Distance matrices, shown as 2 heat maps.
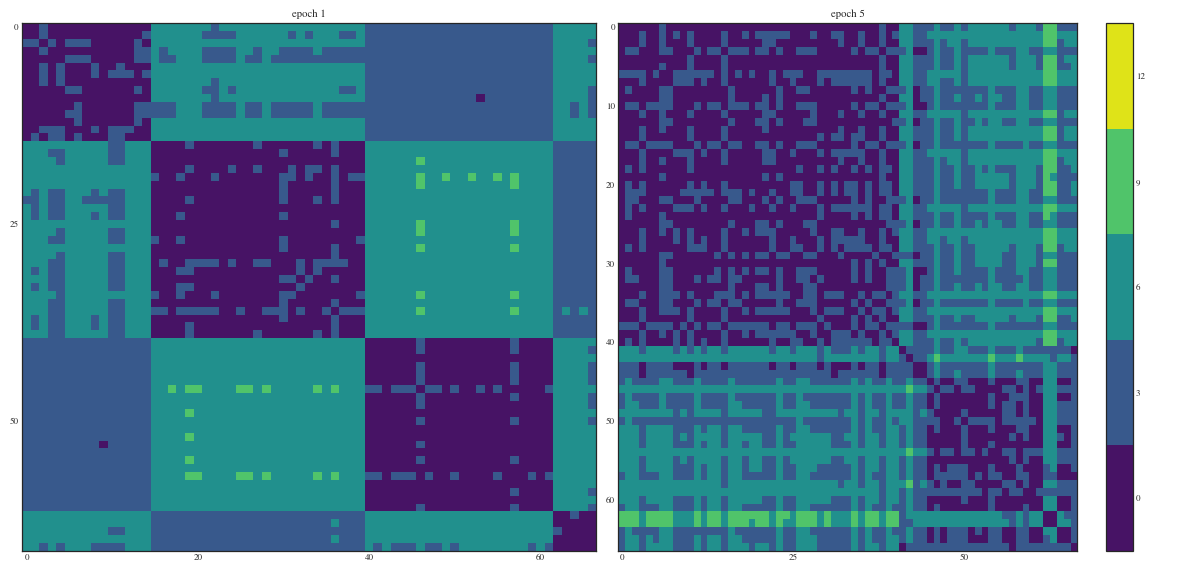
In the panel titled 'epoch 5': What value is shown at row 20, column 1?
3
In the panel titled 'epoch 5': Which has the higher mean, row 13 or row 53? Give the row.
53
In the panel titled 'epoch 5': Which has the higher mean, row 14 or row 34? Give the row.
34
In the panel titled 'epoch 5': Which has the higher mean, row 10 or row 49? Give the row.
49
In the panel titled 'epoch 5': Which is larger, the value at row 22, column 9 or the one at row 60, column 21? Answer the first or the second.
the second
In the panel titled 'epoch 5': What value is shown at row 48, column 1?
6
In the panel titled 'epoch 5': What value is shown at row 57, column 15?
3
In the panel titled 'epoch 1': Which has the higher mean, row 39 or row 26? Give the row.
39
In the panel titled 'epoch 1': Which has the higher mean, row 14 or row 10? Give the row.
14
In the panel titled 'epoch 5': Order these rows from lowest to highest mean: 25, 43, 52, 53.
25, 43, 53, 52
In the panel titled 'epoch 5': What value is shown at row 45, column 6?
6
